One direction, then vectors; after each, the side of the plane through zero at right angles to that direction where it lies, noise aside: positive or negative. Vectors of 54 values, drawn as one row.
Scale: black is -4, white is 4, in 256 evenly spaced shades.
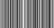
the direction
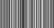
negative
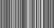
negative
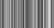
negative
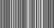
negative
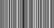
negative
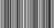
positive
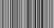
positive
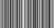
positive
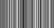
negative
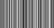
negative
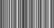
negative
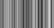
negative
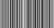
positive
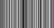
negative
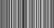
negative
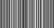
negative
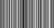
negative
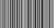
positive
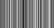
negative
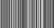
negative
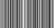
positive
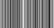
positive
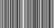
positive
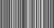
negative
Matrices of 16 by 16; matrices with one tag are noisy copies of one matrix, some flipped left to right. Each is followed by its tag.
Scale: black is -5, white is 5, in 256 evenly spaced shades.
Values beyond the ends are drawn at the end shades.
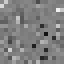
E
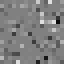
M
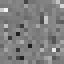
E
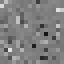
E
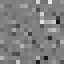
M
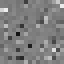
E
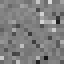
M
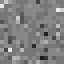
E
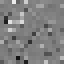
M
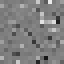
M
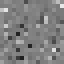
E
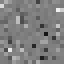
E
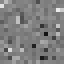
E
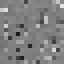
E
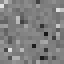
E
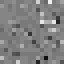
M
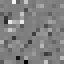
M
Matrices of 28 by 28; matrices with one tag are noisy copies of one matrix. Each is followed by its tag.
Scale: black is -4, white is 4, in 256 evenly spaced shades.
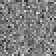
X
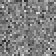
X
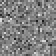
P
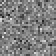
P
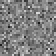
X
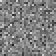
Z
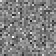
Z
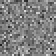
X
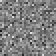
Z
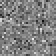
P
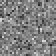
P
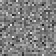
Z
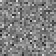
Z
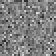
X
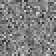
X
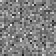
Z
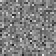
Z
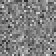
X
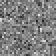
P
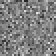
X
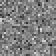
P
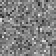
P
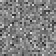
Z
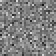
Z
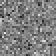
P
